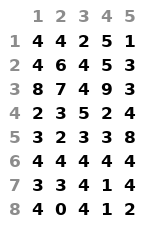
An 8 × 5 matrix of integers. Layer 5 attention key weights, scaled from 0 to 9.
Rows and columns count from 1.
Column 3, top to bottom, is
2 4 4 5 3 4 4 4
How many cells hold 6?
1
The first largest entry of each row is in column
4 2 4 3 5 1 3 1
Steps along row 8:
down up down up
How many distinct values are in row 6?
1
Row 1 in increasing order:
1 2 4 4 5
